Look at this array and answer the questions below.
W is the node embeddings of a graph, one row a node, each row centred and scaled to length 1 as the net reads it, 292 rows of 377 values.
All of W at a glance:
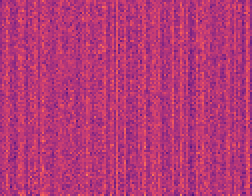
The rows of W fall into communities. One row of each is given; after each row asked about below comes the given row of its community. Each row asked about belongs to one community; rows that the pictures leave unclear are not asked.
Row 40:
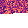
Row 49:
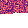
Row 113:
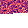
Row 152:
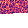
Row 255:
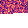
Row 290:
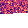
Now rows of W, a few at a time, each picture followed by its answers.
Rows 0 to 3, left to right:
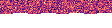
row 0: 290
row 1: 152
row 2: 255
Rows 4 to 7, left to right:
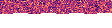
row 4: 152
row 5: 255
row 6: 152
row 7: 49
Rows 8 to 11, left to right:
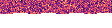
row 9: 49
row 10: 255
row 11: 255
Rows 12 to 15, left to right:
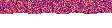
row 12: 40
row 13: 49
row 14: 49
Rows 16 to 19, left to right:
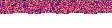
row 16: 40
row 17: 49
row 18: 40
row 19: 290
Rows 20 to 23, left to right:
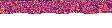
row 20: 152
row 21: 152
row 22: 49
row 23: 49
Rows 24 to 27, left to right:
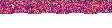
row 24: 255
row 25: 40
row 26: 113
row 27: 255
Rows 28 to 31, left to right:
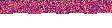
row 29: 113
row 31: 49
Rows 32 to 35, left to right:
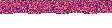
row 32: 113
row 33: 152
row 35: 49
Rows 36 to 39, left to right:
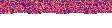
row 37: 290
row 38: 152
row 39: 290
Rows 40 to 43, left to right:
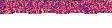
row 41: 40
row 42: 40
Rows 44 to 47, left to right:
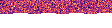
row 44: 152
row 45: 152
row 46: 113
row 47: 255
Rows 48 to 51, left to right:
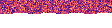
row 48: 255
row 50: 49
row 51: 113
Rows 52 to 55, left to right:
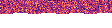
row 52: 40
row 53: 152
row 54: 255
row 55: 49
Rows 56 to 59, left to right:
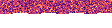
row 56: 113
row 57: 255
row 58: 290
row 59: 255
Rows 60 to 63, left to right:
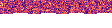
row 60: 49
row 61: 40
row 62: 49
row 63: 290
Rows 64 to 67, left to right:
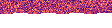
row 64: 255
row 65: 40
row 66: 255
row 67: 152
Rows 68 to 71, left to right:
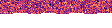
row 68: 255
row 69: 49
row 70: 255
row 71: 255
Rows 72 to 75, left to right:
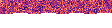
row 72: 113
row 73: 49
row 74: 255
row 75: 49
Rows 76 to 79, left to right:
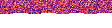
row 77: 49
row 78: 152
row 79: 152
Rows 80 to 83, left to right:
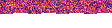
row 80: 255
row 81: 290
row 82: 290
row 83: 49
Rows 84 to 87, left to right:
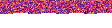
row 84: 113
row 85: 290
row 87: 290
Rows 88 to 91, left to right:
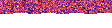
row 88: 49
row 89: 290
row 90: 152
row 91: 113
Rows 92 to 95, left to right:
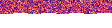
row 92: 255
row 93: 40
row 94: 255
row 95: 113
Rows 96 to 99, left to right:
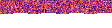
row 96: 255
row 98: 290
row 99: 152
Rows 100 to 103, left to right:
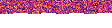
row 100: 290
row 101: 255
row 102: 113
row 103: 49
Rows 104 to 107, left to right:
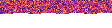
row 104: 290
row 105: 255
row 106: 40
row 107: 49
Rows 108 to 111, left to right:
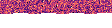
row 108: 255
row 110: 152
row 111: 113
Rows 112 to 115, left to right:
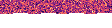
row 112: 40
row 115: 40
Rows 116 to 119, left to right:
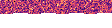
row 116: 40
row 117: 49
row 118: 152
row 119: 49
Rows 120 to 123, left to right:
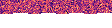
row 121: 49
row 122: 49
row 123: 113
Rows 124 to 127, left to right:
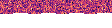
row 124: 49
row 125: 49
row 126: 290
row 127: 49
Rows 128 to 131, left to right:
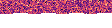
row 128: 113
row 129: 152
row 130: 49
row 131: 40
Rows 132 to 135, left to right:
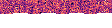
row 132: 49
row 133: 290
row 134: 49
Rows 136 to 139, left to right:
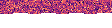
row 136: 255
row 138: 290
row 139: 49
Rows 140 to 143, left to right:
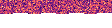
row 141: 49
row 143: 255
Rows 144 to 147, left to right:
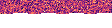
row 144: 255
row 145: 290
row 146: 290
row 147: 255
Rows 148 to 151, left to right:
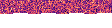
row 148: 40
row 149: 40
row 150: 290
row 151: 255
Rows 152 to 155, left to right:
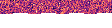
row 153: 40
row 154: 40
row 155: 255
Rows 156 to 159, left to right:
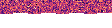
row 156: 290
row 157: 113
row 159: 290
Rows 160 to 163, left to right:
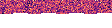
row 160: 255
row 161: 152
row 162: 290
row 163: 113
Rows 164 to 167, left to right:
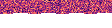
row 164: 152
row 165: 152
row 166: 40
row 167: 255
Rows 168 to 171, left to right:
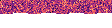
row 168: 49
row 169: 40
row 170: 255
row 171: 255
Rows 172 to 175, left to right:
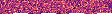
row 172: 152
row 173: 152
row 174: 290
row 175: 113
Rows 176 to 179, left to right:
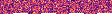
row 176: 152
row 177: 40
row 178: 49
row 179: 49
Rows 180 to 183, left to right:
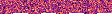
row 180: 40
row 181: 40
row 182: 290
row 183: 40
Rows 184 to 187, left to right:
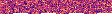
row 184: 113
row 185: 290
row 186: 40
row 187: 113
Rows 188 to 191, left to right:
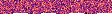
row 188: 49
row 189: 40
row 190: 255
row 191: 152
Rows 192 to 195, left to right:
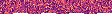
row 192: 255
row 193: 113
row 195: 290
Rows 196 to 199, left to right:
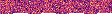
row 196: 113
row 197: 255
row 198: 40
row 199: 255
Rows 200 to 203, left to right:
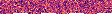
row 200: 113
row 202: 40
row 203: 40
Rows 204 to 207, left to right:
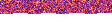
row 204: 255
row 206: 113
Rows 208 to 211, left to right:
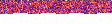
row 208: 40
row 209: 255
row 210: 255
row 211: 290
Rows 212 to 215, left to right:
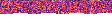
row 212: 152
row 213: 290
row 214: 113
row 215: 40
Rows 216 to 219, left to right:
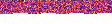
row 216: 113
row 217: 49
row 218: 40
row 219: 113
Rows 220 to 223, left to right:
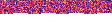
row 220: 152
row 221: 49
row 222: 290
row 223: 40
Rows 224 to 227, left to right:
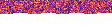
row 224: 152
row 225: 255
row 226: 49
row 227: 255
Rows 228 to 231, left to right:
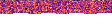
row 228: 40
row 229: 113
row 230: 40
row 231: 255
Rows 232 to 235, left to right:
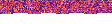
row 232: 49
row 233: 49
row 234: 152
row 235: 152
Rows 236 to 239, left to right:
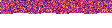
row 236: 113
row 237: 40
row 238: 290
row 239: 40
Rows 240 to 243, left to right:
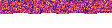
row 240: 113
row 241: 255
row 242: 152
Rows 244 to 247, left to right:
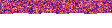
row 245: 40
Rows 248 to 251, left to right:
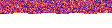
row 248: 255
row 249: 152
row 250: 290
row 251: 113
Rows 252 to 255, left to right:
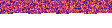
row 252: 290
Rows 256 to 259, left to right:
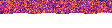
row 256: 290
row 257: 255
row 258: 152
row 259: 49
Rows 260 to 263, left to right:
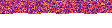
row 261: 113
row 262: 152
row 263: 113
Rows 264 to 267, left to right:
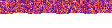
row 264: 113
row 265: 255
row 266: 255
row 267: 40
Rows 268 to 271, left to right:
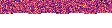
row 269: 113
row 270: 113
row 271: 49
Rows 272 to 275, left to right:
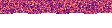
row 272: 49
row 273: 152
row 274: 152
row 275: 113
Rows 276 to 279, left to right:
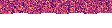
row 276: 49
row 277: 49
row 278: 49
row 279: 49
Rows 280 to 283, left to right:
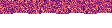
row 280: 49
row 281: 40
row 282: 255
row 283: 255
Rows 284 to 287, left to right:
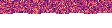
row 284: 49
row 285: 40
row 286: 113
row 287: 152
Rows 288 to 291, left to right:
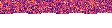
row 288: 49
